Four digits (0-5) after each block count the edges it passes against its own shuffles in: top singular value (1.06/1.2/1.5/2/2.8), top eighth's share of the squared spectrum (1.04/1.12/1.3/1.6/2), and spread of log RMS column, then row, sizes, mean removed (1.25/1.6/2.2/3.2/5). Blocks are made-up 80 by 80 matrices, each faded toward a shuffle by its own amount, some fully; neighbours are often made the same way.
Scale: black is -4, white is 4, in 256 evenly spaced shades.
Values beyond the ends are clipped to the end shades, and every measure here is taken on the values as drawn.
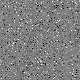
3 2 1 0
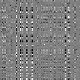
5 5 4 3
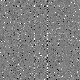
4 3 1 1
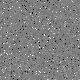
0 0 0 0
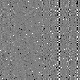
5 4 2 1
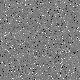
1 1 0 0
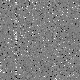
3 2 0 0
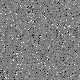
2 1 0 0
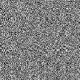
4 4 2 2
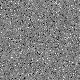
1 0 0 0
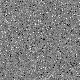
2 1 0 0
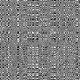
5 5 4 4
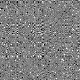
4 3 2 2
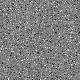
0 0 0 0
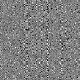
4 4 3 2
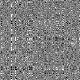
4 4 3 2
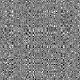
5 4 3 2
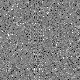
3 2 1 0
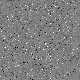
1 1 0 0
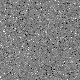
0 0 0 0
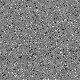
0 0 0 0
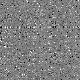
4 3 1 1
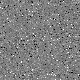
2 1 0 0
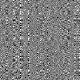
4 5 3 2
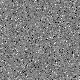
0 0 0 0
